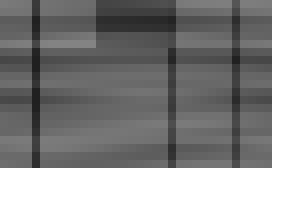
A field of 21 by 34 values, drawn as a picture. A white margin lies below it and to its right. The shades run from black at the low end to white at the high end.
Odd lines: columns 5, 22 and 30. Histogram: skewed, a long tail of low values. Odd patch: lower, in the top middle. Ninth with the lowest average: top middle.
